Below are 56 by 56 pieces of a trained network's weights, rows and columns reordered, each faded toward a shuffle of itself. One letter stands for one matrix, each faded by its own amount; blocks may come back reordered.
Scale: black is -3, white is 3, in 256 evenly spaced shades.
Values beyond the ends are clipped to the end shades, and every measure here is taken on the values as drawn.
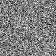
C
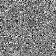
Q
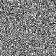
C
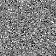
Q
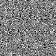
Q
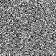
C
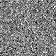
C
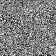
Q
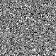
Q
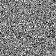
Q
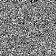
Q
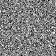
C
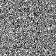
C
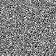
C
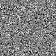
Q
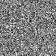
C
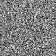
C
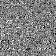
Q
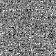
Q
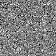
Q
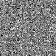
C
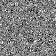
Q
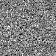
Q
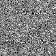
Q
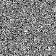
Q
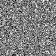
C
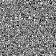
Q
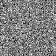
C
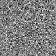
C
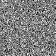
C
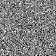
Q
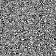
Q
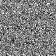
Q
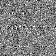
Q
